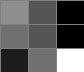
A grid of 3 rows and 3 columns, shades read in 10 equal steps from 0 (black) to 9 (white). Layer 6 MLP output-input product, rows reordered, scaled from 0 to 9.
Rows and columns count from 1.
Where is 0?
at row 1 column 3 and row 2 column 3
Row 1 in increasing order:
0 3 5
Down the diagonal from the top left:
5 3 9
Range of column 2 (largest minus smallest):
1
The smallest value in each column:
1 3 0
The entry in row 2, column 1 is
4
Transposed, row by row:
5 4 1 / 3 3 4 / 0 0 9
